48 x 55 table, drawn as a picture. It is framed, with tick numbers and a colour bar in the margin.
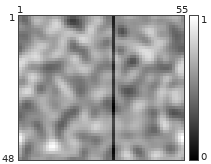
Overall the values sit about 60% of the way up the scale. Column 32 stands out from the rest. The field is mottled with small blotches. The halves do not mirror each other. There is no overall slope.
